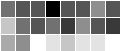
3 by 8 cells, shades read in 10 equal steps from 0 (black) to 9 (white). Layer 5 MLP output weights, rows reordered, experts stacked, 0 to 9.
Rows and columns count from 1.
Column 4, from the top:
0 4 8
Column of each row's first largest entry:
7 1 3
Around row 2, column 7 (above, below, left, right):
5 8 5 2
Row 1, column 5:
3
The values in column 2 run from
3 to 5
